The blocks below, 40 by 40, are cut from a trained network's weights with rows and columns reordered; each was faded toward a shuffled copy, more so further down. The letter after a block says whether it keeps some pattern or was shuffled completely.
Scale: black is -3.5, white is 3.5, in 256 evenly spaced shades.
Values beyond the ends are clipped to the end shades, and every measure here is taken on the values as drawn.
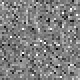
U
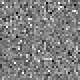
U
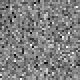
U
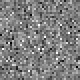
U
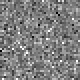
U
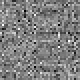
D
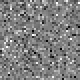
U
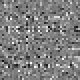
D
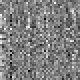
D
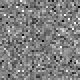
U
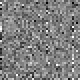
D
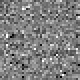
D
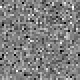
U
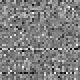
D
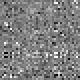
D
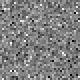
U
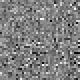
D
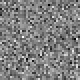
U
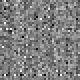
D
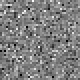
U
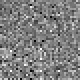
D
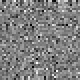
D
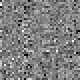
D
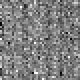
D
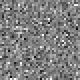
U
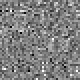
D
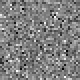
U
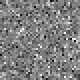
U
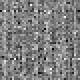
D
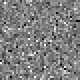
U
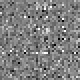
D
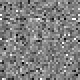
D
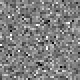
U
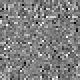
D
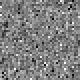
U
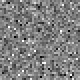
U
